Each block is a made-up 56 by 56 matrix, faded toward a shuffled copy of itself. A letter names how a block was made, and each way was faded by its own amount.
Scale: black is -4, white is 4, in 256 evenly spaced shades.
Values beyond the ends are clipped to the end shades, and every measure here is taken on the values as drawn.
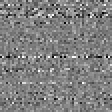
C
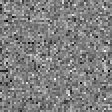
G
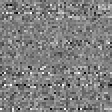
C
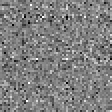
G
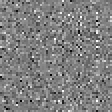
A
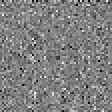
A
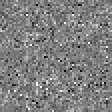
G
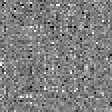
A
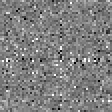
G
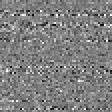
C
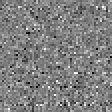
G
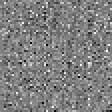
A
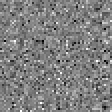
A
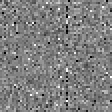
G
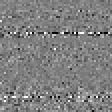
C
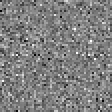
G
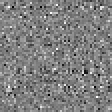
A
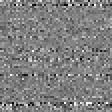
C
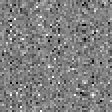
A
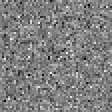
G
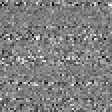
C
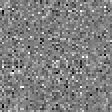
A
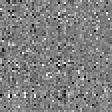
A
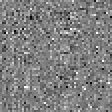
A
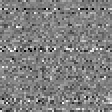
C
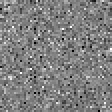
G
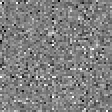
G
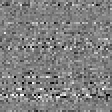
C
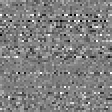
C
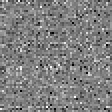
A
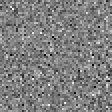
G
